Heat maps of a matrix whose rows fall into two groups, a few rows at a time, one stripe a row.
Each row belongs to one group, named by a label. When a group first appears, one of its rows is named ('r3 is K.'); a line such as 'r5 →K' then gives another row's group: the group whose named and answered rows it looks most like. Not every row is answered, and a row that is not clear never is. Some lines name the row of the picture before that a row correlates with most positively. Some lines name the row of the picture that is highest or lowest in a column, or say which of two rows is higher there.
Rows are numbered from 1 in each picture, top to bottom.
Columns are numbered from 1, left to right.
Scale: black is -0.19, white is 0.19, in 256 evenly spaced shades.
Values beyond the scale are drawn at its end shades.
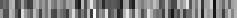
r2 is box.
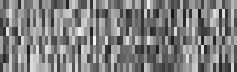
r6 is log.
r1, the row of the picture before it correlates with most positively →2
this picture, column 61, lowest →7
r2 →log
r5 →box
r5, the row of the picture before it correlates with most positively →2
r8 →log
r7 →log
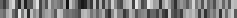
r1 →box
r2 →log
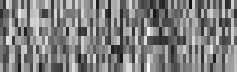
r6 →box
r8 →box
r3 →log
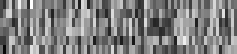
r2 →log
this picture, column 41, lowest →5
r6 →log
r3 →log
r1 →log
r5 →box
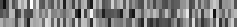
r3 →log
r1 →log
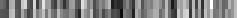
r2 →box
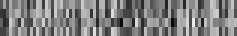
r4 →log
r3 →box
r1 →log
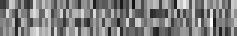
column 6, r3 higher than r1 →No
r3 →box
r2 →log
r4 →log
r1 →box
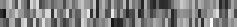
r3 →box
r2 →log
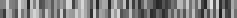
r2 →log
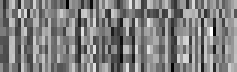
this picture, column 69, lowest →2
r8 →box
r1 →box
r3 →box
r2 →log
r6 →box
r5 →box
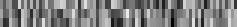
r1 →log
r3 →box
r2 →box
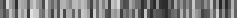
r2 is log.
